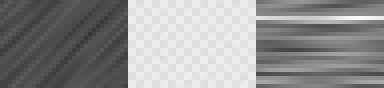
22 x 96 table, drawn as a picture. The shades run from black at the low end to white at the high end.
It is made of 1 by 3 panels. Panel 1,1: low, slanting up to the right, faint in contrast. Panel 1,2: very high, checkered, faint in contrast. Panel 1,3: middling, streaked across, strong in contrast.
